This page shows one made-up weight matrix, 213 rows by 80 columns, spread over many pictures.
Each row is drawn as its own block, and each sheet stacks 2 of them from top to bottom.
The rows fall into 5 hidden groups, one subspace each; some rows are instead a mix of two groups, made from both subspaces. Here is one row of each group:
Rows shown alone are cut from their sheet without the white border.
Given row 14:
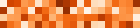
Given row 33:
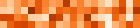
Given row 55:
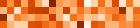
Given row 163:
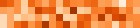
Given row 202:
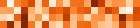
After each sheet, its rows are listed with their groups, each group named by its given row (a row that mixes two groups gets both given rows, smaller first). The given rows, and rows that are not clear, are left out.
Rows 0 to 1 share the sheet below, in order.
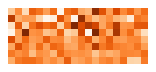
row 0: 55
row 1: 14
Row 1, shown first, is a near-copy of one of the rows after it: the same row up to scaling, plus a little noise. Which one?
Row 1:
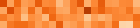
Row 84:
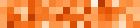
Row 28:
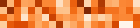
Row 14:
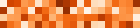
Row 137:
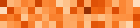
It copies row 28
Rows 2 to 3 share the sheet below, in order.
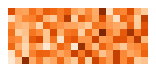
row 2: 14
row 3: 55
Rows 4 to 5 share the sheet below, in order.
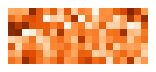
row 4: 163
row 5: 163
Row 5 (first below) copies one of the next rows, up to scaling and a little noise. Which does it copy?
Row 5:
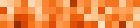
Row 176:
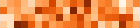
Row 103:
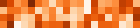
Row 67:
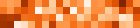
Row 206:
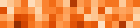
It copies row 206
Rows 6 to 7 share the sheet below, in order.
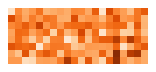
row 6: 14
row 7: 33
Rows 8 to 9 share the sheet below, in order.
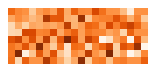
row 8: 163
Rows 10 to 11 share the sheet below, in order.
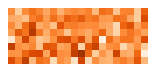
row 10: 33 and 202
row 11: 14 and 163
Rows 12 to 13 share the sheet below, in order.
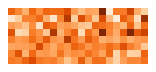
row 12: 14
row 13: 33
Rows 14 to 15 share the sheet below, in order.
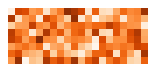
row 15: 163
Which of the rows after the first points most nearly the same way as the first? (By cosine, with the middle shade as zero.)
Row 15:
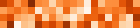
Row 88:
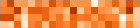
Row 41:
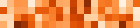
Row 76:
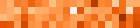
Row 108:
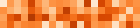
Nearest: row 76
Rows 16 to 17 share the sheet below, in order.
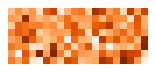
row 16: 55
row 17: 33
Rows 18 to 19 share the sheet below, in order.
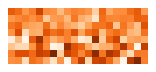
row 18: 163
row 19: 14
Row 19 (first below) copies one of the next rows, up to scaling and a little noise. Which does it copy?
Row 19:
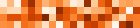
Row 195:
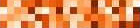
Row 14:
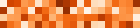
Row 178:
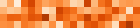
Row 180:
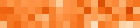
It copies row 178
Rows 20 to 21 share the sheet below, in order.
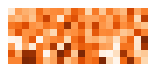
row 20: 14 and 33
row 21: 33 and 163
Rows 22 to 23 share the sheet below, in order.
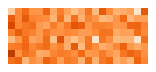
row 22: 55
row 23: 55
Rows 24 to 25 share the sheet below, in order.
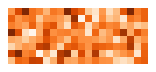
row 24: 14 and 163
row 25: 33
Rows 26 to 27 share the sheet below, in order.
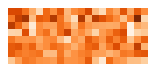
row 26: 14 and 202
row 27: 14
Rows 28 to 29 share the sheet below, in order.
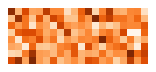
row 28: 14
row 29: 202
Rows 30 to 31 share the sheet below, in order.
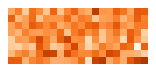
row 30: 14 and 55
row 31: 14
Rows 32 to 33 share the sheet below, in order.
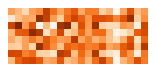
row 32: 33
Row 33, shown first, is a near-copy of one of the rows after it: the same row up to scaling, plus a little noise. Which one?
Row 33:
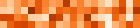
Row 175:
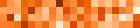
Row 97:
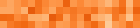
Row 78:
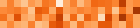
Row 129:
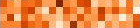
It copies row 97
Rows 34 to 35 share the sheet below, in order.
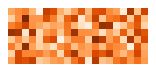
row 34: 55
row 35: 55
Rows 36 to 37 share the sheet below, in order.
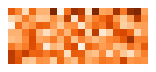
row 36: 55
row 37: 163
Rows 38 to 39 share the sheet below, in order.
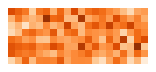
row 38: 163
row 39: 14 and 202
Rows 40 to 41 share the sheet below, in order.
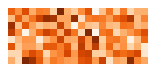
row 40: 55
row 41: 163
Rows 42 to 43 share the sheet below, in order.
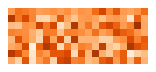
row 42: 33 and 55
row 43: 33 and 202
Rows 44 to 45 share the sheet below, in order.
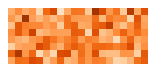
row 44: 55
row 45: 33
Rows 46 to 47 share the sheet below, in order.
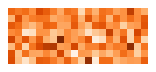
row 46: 163
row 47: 55
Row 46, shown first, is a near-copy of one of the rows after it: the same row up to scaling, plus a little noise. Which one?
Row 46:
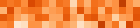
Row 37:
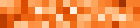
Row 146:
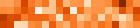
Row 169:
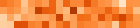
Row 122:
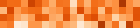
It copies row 122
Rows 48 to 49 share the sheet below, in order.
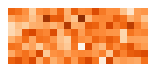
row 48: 163
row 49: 14 and 202
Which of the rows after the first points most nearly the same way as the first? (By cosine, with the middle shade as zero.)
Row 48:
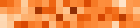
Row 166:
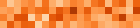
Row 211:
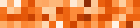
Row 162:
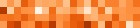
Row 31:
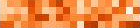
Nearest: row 166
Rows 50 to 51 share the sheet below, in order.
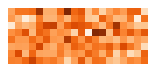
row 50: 14 and 55
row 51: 33
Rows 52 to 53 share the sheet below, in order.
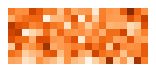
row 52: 163
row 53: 163
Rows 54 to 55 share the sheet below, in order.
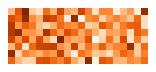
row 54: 14 and 55
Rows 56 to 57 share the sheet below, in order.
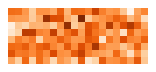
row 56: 163
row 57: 163 and 202
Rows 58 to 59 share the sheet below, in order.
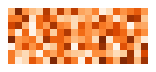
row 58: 202
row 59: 14
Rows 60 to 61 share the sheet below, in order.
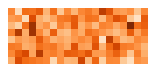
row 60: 202
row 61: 14
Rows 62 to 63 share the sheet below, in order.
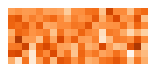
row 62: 14
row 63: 202
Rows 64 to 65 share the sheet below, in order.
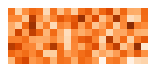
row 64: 202
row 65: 14
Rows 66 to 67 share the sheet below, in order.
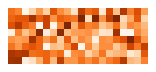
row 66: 33 and 202
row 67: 163
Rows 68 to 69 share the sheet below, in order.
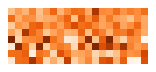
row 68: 55 and 163
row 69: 14
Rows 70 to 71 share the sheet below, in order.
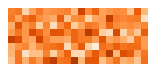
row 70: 33 and 163
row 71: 163
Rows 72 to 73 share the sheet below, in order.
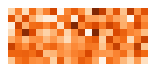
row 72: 55
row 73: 14
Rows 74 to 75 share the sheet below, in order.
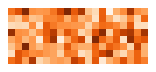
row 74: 14
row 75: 55
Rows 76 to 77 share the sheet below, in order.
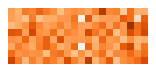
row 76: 202
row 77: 55 and 202
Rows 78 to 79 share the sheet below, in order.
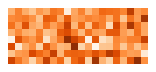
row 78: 33
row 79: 14
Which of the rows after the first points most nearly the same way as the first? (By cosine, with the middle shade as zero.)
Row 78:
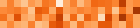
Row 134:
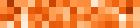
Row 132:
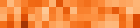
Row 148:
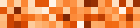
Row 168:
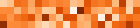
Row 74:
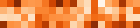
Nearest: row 168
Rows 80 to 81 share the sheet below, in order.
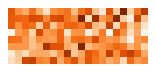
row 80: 202
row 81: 163
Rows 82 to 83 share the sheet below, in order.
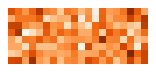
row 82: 163
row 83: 202
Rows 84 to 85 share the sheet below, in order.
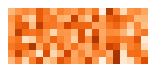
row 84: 14
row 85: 33
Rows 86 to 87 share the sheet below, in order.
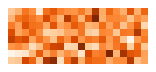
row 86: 55 and 163
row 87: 33 and 163
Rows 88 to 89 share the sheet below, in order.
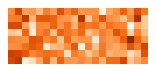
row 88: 202
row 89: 163
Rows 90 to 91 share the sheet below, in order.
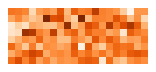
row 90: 163
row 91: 14 and 202
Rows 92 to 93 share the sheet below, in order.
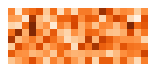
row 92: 202
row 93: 14
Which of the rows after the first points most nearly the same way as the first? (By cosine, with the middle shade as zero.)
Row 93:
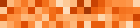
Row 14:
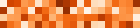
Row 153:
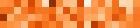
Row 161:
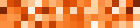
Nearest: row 153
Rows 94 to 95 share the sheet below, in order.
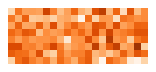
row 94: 55 and 202
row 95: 14
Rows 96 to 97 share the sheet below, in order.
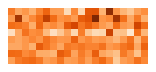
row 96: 14 and 163
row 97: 33
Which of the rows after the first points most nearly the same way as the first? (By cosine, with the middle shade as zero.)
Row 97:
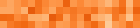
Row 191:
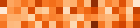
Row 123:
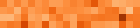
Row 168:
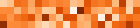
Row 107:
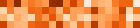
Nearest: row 191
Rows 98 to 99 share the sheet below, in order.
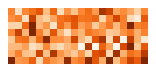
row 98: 202
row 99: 202
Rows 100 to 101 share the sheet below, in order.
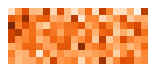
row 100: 55
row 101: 14 and 202
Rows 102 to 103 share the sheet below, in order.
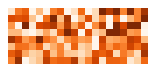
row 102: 33
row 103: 163
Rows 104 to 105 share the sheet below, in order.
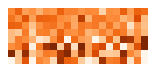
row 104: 202
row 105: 33 and 202
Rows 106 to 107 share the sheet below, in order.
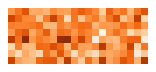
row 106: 14
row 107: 14 and 55
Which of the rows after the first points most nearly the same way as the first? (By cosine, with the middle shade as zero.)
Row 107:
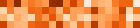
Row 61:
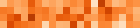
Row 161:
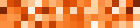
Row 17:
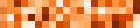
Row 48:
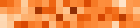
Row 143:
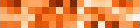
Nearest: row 143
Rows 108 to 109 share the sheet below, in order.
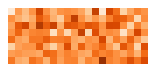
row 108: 14
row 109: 14
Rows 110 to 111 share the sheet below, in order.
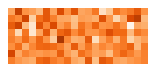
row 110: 202
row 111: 55
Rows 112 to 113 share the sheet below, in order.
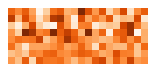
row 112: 14 and 163
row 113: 14 and 55
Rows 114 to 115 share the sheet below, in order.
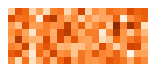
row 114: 14 and 33
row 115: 202
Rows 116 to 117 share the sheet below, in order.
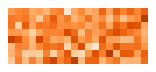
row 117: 163
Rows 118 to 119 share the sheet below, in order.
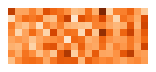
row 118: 14
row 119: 33 and 163
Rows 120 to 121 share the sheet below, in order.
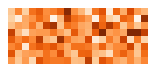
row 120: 14
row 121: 55
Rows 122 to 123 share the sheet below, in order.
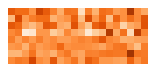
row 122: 163
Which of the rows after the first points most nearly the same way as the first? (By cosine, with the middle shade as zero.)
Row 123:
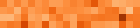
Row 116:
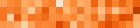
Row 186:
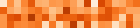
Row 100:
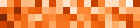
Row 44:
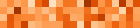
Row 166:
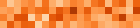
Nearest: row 166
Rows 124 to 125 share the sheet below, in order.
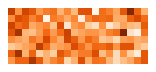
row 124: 14 and 163
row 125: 33
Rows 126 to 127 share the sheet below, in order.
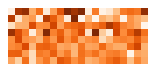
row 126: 14
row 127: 202
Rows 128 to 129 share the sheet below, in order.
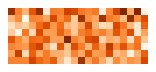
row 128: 55
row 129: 33
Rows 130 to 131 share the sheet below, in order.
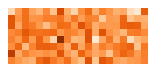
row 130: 55 and 163
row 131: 55
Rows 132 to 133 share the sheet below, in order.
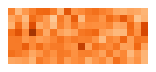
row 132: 33 and 202
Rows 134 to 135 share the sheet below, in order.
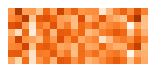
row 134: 202
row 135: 202
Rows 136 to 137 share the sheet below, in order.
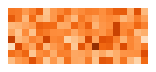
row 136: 33 and 55
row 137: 14
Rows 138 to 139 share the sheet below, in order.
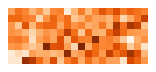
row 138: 33
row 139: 163
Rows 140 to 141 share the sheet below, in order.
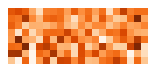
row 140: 14 and 202
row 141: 202
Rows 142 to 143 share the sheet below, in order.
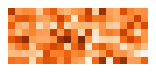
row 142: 14
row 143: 14 and 202
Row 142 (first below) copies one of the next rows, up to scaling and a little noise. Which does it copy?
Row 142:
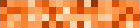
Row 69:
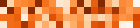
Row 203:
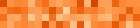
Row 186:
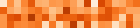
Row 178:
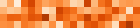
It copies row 203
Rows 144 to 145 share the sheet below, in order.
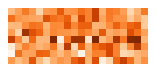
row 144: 163
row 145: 55
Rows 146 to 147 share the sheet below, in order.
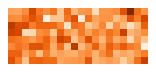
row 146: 163
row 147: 33 and 55
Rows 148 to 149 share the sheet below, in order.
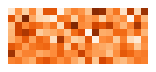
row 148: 55
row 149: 55
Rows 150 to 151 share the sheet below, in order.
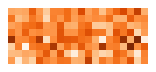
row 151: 55
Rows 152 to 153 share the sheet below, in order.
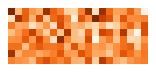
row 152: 14
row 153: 55
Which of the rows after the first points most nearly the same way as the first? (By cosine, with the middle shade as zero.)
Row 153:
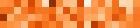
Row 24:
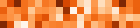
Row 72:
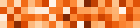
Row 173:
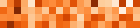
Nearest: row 24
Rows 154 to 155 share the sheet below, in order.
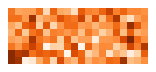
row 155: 163
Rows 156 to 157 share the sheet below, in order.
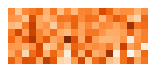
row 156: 202
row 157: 33
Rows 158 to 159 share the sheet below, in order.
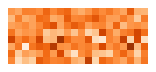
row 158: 14 and 163
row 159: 55
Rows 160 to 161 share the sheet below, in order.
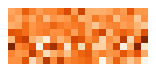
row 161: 14
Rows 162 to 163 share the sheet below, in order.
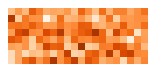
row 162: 55 and 163
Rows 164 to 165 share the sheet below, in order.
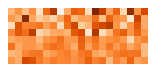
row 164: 55
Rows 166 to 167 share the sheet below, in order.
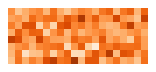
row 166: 33 and 202
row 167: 163
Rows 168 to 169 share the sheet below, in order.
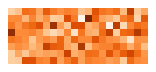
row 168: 163 and 202
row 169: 163
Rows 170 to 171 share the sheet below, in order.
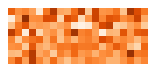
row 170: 55
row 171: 202
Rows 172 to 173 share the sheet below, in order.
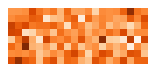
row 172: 163
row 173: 14 and 55
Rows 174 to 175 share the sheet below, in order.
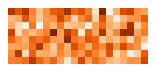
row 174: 14
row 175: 33
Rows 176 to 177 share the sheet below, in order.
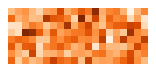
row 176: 163
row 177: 14
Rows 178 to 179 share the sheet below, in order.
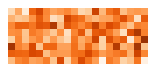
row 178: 14
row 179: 14
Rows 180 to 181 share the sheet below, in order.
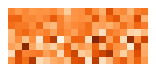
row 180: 14
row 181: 55
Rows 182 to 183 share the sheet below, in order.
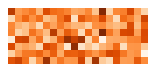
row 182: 14
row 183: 14
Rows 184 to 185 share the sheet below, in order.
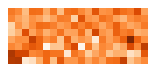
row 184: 55
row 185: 163
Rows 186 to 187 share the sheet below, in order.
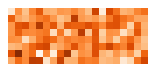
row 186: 14
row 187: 33
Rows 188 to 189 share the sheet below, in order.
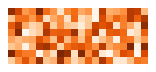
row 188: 163
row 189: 33 and 55
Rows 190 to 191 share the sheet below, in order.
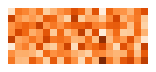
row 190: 14
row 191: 14
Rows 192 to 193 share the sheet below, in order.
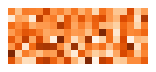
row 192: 14 and 33
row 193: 55
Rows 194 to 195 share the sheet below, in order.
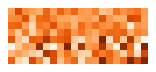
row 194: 202
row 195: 14
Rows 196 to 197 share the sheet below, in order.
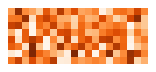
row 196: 202
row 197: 33 and 202
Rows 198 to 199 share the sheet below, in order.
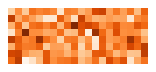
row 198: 55
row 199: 163
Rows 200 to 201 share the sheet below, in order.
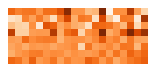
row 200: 14
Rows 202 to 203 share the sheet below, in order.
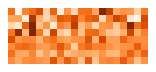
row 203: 14
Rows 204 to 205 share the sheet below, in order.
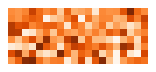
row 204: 163
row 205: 33
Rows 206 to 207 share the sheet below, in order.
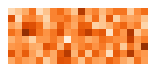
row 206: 163
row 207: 33
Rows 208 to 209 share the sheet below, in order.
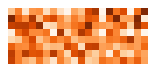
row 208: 14
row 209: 163
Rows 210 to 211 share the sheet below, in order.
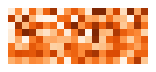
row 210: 55
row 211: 14
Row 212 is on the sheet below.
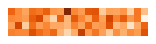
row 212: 33
